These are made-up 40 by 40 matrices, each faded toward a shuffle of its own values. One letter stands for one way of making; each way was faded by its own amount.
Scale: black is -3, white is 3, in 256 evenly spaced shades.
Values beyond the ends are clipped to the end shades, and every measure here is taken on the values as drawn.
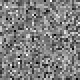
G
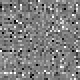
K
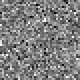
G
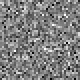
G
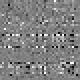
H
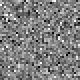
G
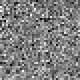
G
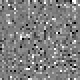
K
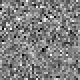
G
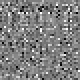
K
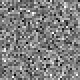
G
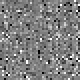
K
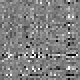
H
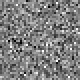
G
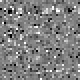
K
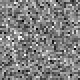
G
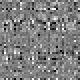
H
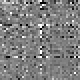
H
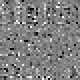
K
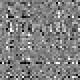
H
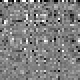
H
